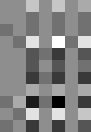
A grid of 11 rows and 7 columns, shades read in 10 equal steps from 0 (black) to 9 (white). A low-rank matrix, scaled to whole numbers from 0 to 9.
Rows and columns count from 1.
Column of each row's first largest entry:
3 1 2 5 1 1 1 3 2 3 2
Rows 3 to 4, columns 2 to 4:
5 4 5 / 4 8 5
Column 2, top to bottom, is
5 5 5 4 5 5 5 5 6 4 5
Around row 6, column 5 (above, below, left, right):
2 2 5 5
